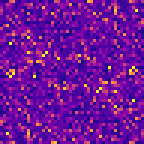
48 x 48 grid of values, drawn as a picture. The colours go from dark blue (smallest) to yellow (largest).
Average level on the scale: 20%. Slope: none. Symmetry: a half turn. Histogram: skewed, a long tail of high values. Seam: none.
